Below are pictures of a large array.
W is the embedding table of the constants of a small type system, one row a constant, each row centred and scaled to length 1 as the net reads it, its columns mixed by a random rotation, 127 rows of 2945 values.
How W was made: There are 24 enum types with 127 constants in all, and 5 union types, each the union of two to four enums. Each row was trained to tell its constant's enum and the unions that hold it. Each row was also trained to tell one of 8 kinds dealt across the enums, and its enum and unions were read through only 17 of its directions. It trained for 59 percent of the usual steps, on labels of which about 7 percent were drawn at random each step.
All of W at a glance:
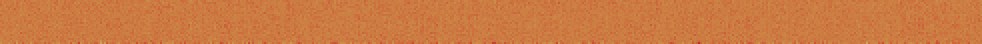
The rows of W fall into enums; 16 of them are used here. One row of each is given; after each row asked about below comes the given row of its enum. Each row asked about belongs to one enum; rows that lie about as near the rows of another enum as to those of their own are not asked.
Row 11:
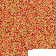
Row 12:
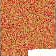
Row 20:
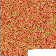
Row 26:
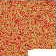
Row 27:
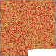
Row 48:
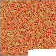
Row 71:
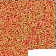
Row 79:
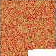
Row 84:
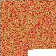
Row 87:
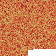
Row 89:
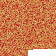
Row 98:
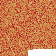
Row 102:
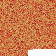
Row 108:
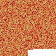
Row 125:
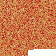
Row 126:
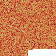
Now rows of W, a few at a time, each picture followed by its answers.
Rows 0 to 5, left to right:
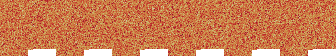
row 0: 89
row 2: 98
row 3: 126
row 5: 12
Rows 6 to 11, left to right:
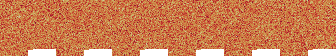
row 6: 26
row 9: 125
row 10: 87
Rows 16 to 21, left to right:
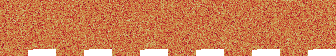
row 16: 89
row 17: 102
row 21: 48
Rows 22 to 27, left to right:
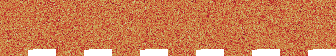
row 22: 20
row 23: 87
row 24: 79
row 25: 20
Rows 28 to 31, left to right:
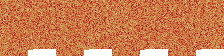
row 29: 98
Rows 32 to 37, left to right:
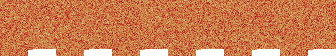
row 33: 84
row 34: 26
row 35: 102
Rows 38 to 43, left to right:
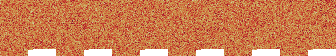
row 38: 108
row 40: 48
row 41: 11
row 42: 98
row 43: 26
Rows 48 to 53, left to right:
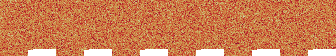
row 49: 87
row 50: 102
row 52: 26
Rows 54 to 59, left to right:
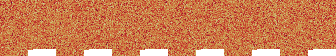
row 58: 98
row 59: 79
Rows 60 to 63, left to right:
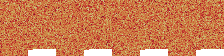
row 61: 20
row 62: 12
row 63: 102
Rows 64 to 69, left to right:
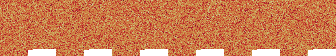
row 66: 102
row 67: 98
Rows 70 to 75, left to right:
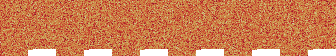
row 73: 84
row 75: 84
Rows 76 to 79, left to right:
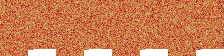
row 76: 84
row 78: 20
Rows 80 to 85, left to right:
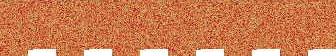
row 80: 12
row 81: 84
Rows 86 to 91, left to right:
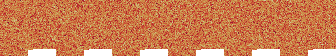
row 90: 102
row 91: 48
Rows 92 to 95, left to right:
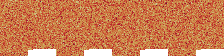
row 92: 89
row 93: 20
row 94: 12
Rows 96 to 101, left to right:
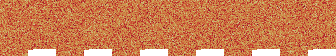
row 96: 126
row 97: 87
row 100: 89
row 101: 87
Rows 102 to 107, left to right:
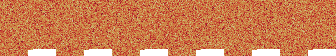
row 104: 20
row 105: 11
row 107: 126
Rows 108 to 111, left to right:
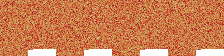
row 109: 98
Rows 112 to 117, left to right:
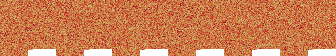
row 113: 126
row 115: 126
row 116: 125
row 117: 48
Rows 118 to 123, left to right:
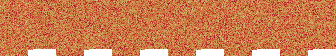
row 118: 84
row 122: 26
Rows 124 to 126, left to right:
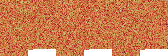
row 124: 79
